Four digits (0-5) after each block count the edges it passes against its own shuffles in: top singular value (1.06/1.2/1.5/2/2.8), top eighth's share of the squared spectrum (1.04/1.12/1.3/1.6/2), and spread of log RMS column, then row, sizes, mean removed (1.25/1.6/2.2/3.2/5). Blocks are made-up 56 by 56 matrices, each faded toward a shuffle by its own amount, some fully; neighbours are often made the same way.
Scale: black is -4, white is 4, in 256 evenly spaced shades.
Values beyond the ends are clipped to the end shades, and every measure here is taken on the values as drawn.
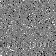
2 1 0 0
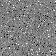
1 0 0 0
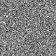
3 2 1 1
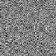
4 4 2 2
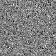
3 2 0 1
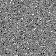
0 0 0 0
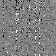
2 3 3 2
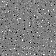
0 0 1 0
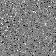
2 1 0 0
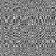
4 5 3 3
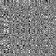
4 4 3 2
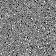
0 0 0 0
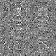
3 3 2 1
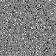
3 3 1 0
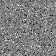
1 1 0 0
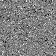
0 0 0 0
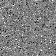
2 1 0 0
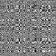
4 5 3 3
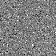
2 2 0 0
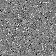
0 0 0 0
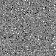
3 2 0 0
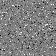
0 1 0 0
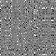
4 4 2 2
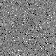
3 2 0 0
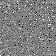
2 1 0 0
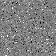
2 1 0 0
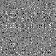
3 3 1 2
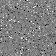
0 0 0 0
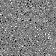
2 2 0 0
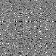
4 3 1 2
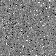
0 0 0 0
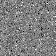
0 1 1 0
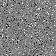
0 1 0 0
